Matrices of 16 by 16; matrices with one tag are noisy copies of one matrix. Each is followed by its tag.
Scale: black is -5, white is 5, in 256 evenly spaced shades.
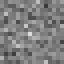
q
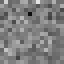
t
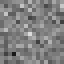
q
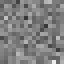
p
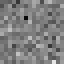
p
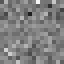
t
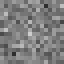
q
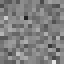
p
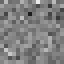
t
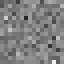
p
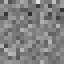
t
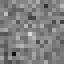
q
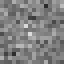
q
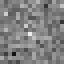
q
